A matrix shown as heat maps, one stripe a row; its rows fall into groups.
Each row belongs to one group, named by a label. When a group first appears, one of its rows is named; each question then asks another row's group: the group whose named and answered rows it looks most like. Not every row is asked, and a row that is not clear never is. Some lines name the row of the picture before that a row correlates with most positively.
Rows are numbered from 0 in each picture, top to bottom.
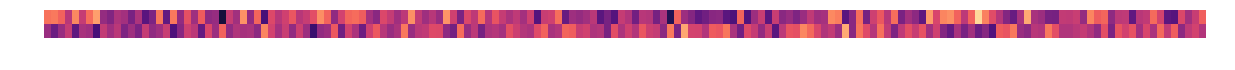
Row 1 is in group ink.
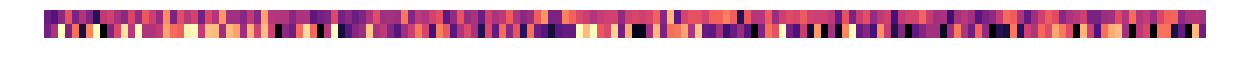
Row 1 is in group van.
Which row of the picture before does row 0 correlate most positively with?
1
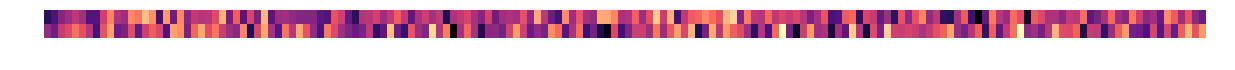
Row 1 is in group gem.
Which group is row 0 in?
ink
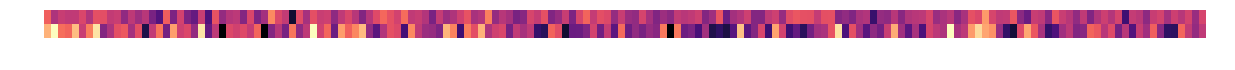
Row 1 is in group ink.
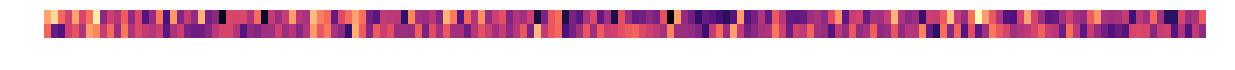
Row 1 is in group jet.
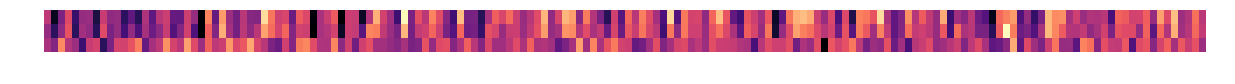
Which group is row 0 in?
ink
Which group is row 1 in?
ink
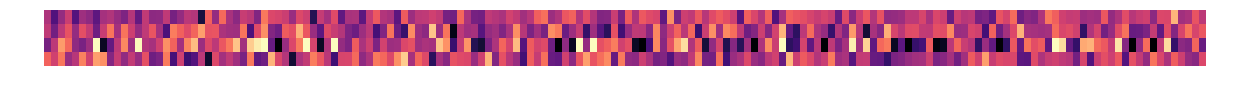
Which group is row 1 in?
gem
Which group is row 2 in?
van
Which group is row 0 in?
ink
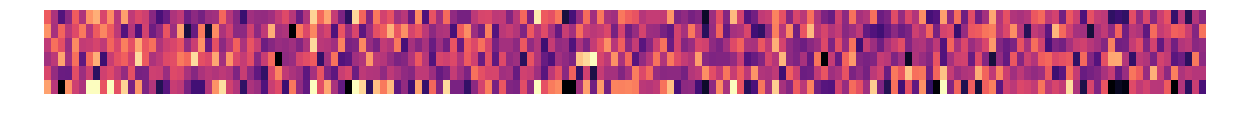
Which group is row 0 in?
jet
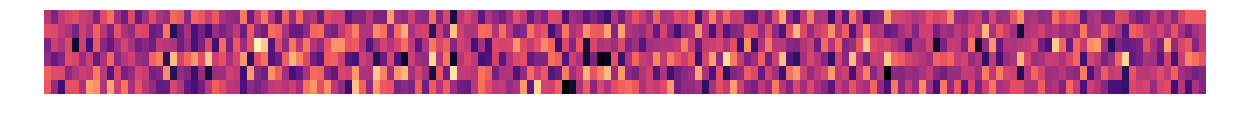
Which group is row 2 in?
van
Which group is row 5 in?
jet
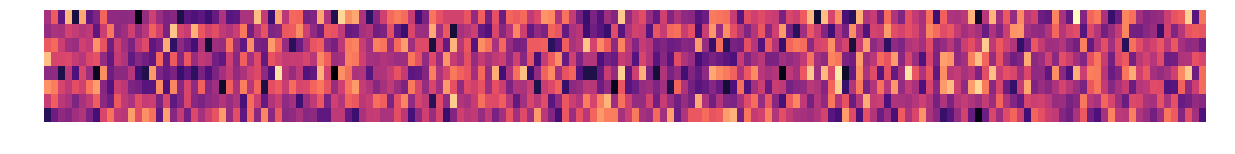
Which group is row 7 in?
ink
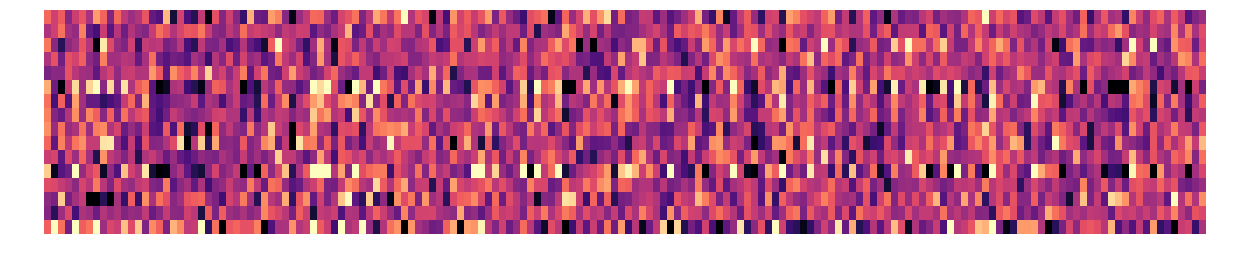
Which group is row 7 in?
jet
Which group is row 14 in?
ink
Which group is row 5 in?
jet
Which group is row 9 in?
gem
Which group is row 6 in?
jet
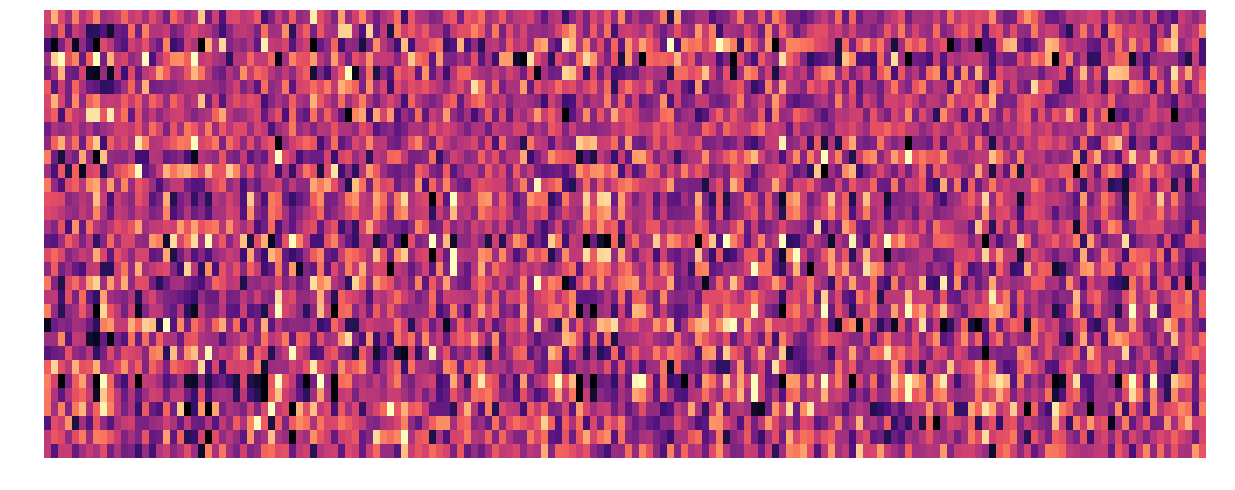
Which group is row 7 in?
jet
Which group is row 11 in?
van
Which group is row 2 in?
ink
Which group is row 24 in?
gem
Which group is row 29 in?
van
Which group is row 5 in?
jet
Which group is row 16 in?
gem
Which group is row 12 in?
jet
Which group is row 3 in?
van
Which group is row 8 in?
gem
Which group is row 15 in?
van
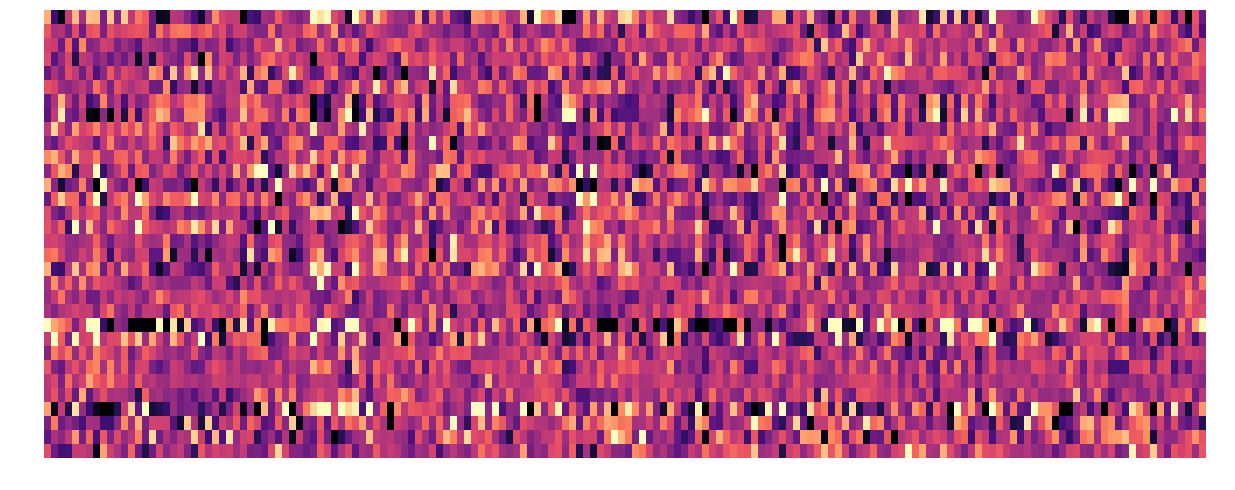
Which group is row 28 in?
jet
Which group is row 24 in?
van
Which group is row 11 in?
van
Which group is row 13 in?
van
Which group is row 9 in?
gem
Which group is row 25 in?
jet
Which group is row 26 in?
jet
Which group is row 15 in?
van
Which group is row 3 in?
ink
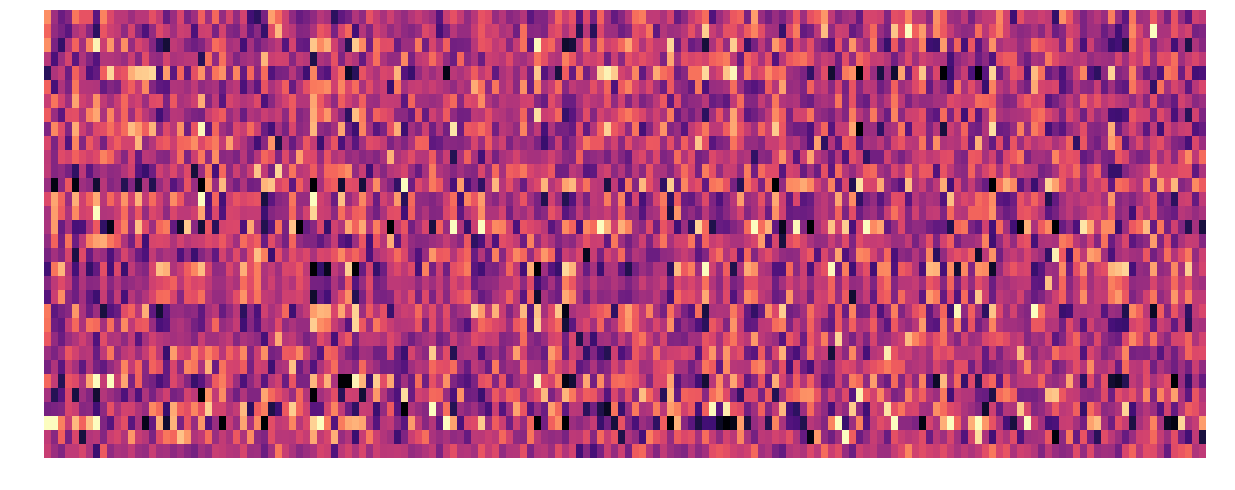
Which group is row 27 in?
ink
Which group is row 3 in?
ink
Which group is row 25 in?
gem
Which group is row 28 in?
gem
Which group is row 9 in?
van
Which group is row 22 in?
jet
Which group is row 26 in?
jet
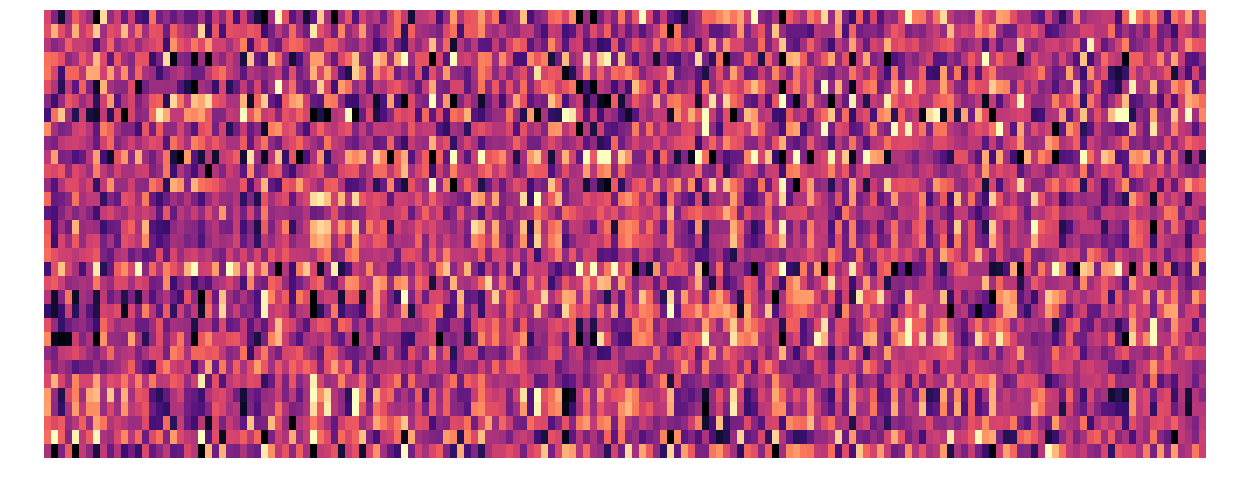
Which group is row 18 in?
van
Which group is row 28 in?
jet
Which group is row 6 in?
gem
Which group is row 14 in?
ink
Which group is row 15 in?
jet
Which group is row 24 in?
gem
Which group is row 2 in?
gem
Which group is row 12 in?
gem
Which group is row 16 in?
jet
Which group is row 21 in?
ink
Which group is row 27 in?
jet
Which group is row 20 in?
ink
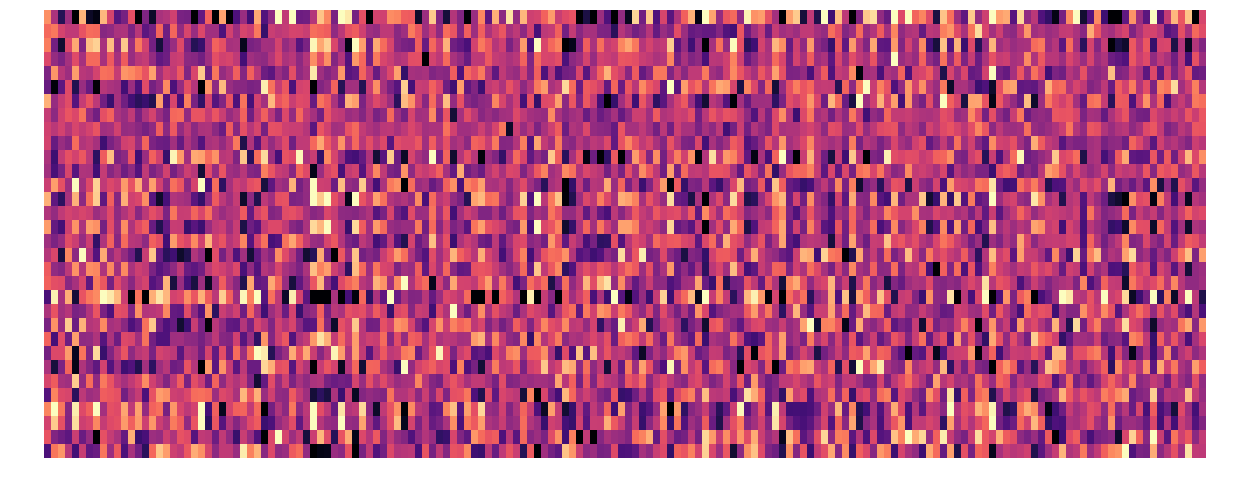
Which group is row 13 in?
jet
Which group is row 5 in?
ink
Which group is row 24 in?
van
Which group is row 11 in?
ink
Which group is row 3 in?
jet
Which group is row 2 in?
jet
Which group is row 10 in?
gem
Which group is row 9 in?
jet
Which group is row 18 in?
jet
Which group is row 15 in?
jet
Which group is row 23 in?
jet
